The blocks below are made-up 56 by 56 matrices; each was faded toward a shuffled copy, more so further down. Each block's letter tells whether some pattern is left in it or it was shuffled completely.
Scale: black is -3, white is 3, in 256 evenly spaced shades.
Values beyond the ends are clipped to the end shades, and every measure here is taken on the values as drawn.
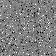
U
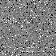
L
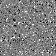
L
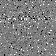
L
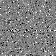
L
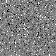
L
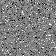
U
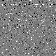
L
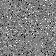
U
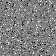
U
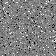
U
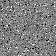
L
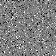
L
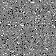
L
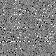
L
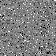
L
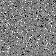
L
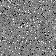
U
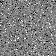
U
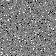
U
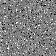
U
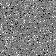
U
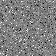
U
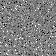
U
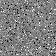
U
